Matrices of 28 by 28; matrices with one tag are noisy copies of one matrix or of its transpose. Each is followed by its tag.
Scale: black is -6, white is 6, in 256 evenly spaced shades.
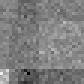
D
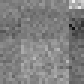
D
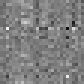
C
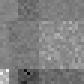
D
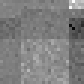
D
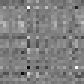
C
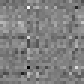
C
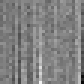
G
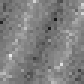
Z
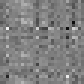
C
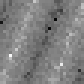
Z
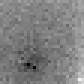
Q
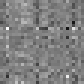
C
